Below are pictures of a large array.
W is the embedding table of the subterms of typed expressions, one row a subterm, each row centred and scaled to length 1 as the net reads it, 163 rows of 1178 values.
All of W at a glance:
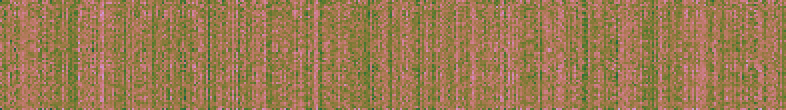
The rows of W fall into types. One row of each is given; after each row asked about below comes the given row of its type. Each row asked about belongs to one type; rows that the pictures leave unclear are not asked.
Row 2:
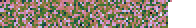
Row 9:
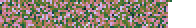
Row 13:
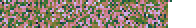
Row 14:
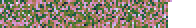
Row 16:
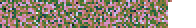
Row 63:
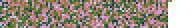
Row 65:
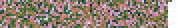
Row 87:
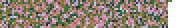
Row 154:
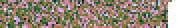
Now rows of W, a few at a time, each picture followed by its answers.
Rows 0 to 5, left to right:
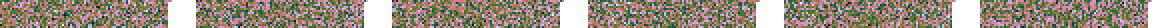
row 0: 154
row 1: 2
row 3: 16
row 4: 14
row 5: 14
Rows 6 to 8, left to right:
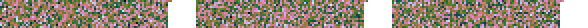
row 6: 63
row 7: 154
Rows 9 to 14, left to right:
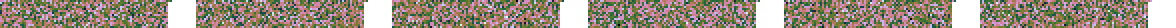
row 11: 9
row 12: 13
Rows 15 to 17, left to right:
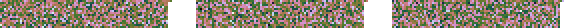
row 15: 16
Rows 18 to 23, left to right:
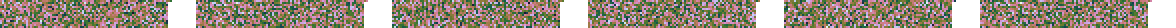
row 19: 16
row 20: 63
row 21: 87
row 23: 16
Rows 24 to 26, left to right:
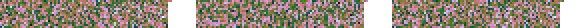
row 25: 14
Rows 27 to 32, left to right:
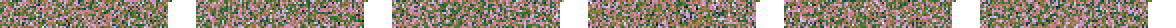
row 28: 63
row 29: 87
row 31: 9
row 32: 87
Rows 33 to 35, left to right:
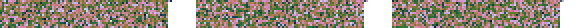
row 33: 13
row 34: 2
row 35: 2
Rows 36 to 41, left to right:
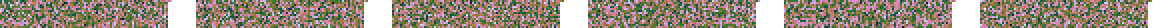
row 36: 14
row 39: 87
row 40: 14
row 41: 87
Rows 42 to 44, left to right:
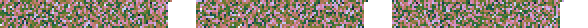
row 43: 87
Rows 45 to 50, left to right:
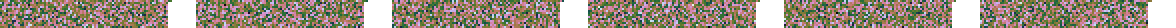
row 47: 13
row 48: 13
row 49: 14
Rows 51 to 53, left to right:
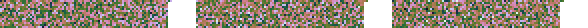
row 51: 2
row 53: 2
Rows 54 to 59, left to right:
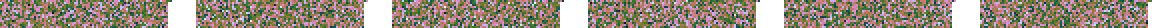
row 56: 16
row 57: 13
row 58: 2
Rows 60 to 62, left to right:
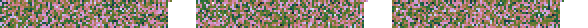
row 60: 63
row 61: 14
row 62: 154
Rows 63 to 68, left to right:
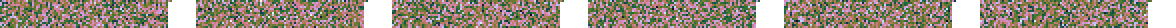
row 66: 65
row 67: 9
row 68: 9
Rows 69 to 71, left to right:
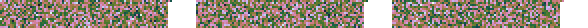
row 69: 65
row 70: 9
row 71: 16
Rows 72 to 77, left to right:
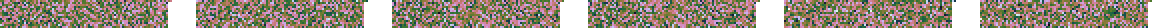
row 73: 87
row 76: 65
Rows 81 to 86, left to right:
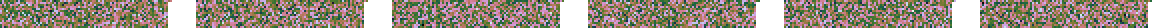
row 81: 14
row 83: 13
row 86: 13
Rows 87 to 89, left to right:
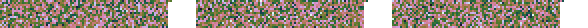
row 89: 65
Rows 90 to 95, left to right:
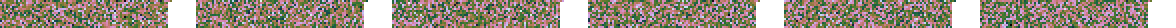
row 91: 9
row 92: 14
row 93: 16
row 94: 87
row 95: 13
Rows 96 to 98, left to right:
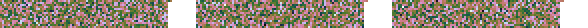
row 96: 87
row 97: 14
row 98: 14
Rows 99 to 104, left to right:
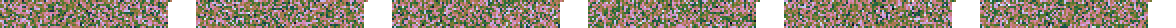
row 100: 16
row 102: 63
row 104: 16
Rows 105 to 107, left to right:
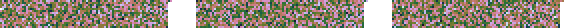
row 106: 2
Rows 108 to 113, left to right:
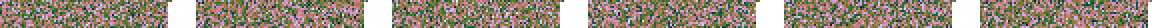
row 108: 9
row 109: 13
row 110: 13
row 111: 9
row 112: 87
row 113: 154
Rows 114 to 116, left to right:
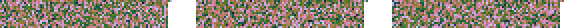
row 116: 63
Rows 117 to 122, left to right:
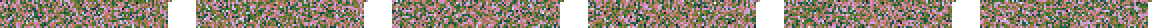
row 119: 87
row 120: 63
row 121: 65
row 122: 16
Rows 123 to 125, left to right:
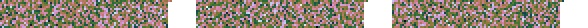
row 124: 13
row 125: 9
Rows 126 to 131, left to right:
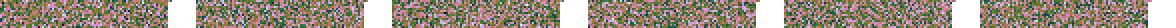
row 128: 154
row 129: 16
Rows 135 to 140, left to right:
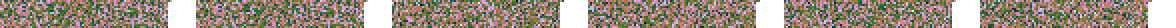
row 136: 87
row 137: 9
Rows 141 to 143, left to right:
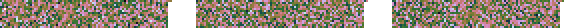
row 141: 63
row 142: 2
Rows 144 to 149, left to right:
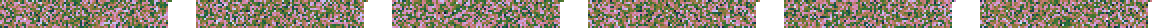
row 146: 87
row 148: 2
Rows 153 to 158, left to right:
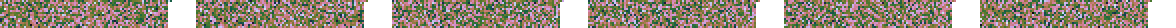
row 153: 65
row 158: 14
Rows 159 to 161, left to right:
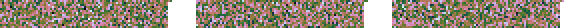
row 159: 16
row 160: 9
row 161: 14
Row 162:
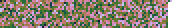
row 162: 2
